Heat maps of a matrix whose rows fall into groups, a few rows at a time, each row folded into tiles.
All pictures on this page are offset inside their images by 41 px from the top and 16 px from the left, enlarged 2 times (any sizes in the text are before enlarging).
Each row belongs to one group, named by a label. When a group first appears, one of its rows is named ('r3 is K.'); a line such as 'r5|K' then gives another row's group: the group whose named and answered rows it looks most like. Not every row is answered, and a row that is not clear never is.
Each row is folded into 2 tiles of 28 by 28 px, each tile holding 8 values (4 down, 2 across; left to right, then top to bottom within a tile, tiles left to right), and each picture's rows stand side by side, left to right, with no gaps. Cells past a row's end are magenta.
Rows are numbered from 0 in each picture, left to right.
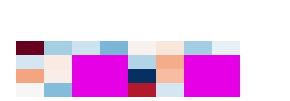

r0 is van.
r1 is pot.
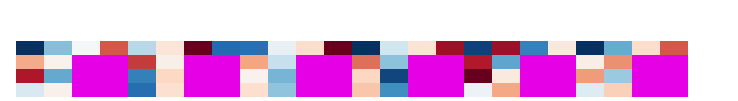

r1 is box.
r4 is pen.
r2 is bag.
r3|bag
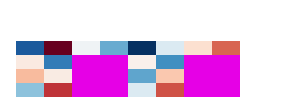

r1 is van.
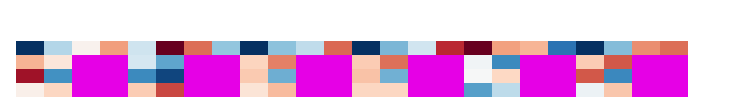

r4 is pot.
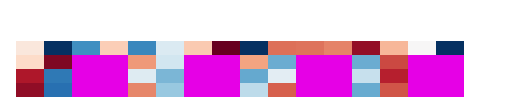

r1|bag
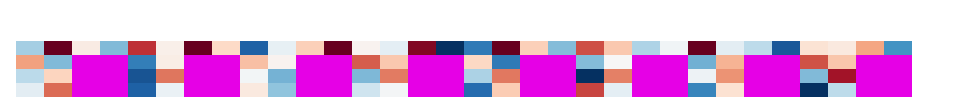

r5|pot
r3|box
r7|box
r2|bag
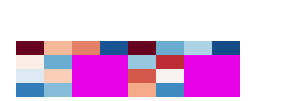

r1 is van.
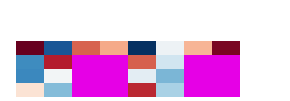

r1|bag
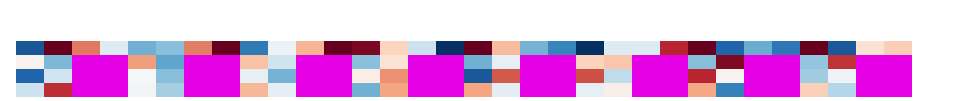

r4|pot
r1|bag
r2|bag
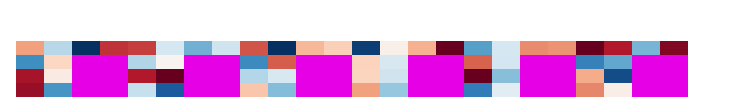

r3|bag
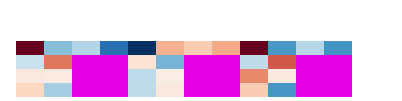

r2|van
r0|van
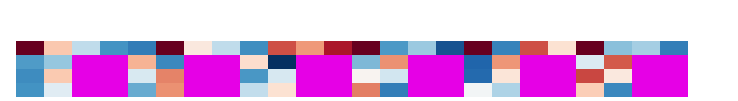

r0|pot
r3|van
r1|pen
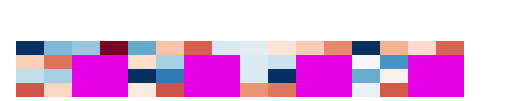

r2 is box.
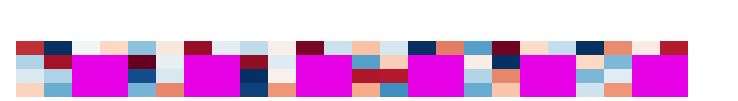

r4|pen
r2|box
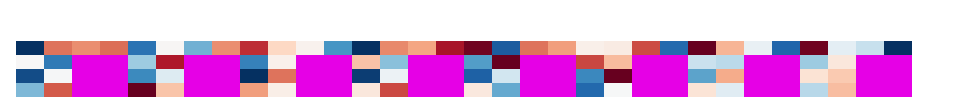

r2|pot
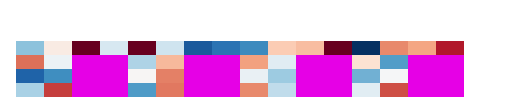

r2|bag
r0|box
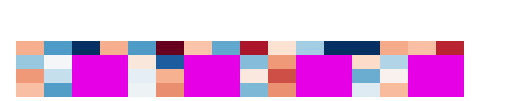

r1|pen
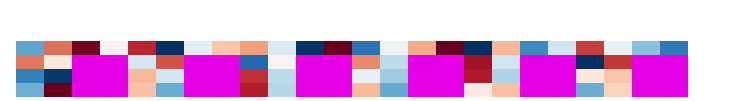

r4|pen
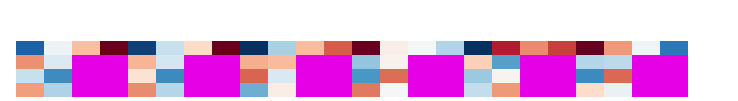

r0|bag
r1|bag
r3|pot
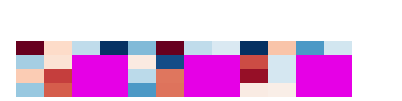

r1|pen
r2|pen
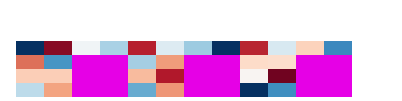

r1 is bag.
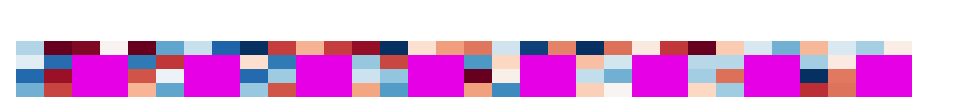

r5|bag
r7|pot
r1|van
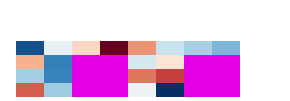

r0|bag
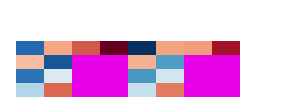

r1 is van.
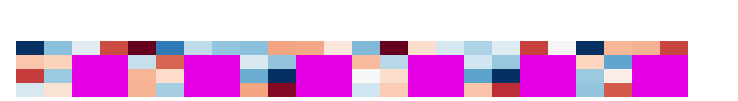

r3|pen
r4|box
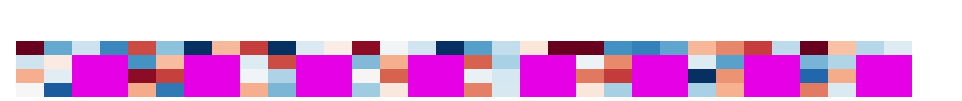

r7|pot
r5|van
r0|van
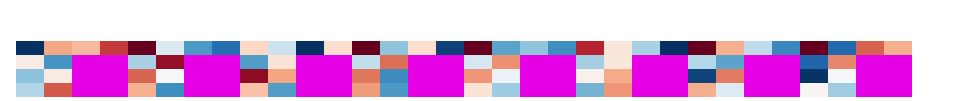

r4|van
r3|van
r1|van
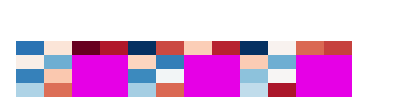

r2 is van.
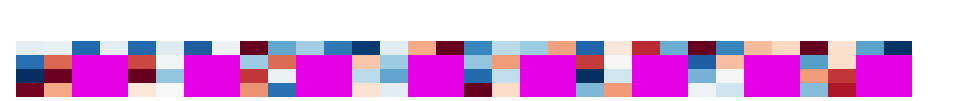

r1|pen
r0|pot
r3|bag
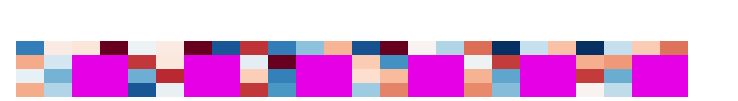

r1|box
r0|bag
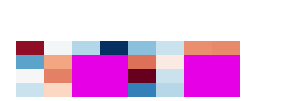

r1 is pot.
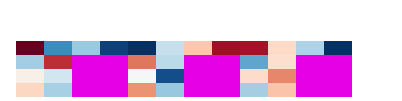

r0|van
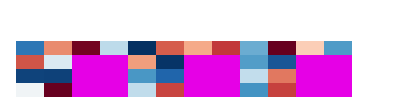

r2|pen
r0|box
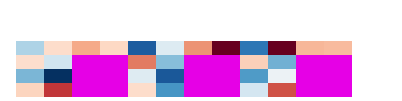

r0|box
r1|bag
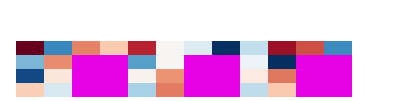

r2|pen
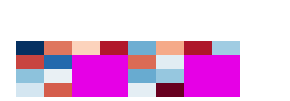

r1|box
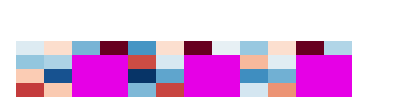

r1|box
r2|box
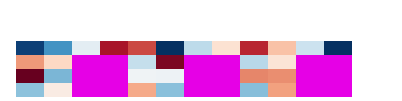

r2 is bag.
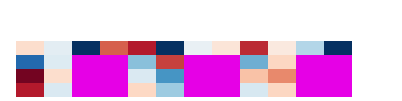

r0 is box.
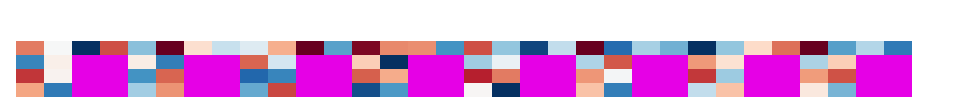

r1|pen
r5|van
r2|box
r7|van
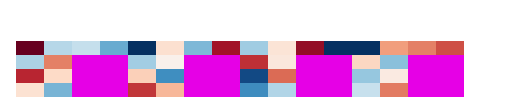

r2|box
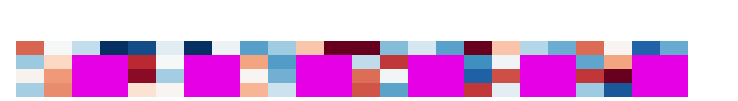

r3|van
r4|pot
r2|bag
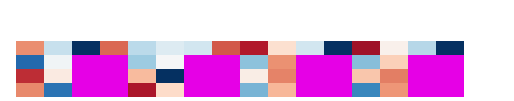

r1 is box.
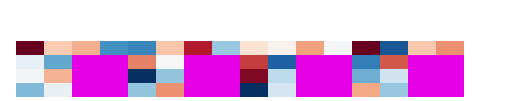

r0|pot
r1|box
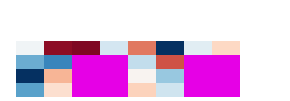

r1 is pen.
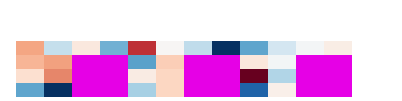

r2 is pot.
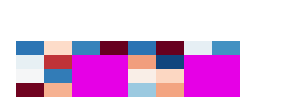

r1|pen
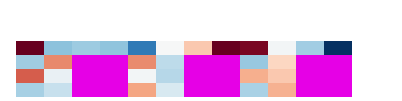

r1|bag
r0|van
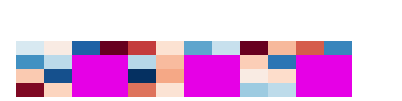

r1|pot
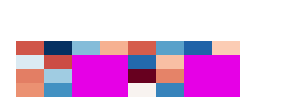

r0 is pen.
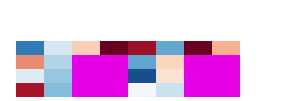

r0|bag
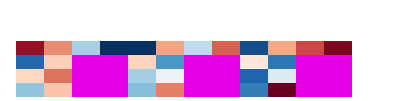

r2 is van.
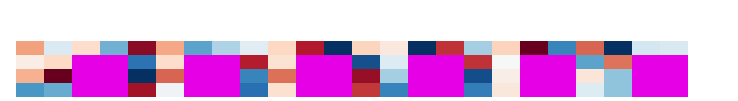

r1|pot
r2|box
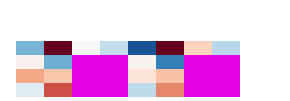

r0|pen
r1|pen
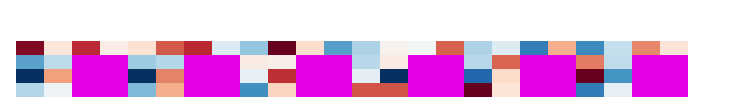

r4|pot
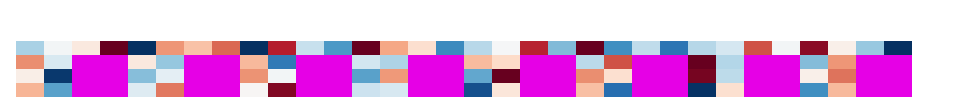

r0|bag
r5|van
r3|pot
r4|box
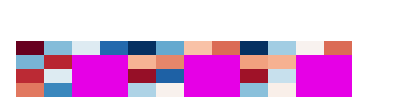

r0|van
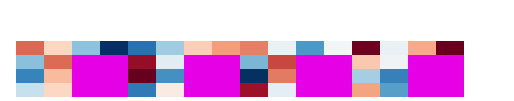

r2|pot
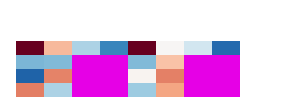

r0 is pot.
